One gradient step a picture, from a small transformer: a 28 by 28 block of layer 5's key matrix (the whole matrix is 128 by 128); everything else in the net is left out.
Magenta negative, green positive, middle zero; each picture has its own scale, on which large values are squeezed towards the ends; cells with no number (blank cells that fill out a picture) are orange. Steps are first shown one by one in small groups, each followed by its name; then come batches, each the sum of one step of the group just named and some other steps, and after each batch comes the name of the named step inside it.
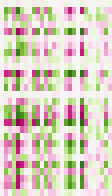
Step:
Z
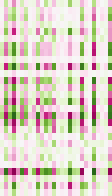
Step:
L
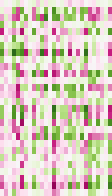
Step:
Z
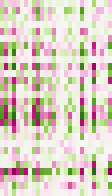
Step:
L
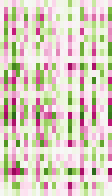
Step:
L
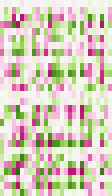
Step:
Z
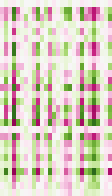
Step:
L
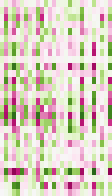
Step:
L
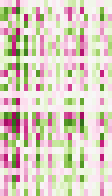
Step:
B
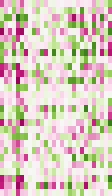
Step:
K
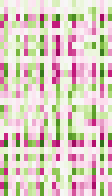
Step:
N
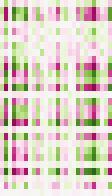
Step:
N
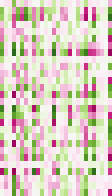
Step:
K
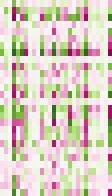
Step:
N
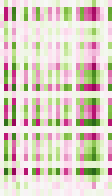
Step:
N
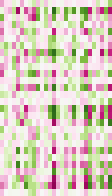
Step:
K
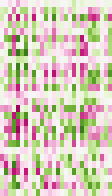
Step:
B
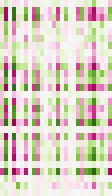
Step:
N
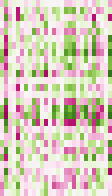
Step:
K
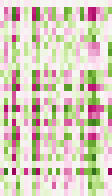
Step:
B
